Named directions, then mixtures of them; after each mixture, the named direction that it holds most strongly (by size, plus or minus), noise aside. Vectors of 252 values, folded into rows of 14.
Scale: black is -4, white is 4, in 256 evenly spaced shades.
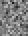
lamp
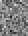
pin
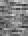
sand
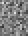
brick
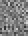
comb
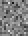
lamp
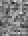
lamp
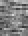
sand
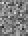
brick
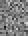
comb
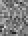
pin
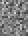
brick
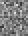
brick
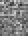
brick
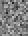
lamp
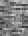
sand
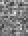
brick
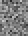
pin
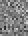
comb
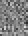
comb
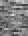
sand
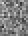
brick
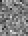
pin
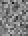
lamp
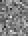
pin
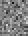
lamp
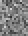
pin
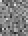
pin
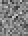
lamp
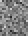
pin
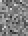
pin
